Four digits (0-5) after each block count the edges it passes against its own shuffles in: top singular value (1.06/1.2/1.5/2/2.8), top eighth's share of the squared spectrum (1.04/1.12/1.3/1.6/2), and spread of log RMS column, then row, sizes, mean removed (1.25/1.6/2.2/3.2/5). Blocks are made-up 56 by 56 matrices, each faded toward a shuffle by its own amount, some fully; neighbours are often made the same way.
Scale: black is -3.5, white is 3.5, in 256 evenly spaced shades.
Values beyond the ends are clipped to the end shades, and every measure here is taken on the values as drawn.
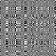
5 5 4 4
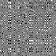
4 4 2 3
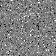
1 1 1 0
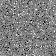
0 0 0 0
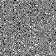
1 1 2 0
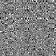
4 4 2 2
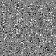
3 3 1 1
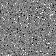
1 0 0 0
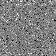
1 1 0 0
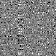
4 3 2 2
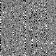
2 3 3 0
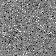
0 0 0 0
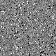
0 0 1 0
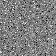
0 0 1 0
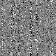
1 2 3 0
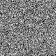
2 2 0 0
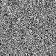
2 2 0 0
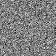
3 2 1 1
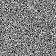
0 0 0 0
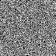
2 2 0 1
